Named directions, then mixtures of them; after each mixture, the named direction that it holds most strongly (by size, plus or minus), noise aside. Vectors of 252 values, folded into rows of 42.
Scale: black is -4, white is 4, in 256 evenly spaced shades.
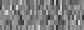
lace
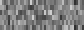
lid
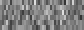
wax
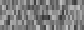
lid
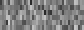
lid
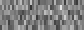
wax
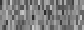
wax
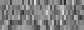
wax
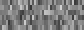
wax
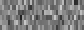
lid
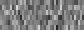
lace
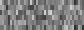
lid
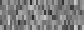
lid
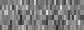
lace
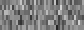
lace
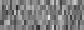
lace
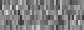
lace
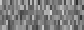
wax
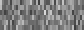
lace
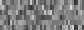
lid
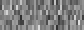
lace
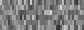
lid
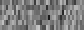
wax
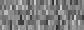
lace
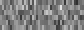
wax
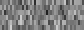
wax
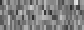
lid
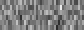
lace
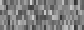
lid
